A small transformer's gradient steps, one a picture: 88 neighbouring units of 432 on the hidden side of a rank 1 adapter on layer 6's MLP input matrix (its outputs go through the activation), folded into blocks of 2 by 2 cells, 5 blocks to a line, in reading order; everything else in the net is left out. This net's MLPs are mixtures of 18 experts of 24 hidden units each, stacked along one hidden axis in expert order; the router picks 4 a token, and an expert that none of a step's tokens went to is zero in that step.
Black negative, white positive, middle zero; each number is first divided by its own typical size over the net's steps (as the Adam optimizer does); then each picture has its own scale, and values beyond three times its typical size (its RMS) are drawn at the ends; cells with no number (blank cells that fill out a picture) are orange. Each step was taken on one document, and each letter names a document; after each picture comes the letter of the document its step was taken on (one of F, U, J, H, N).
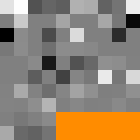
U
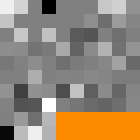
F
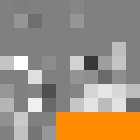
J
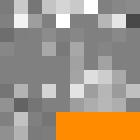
U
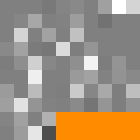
J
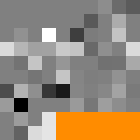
F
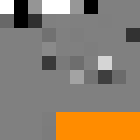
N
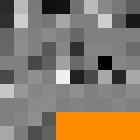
U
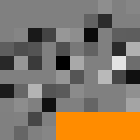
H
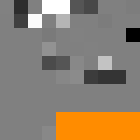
N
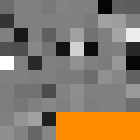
F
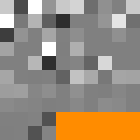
U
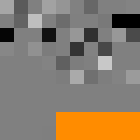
N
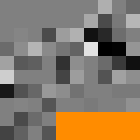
H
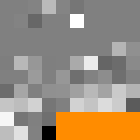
J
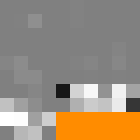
J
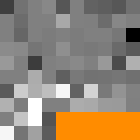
F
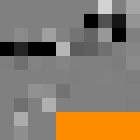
H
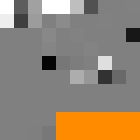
N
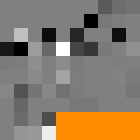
F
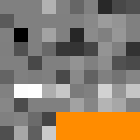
F
